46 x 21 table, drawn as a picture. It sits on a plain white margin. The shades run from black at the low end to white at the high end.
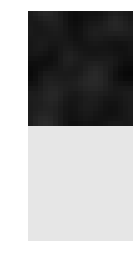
The table splits into 2 rows of 1 panel. Panel 1,1: very low, blotchy, faint in contrast. Panel 2,1: very high, flat.
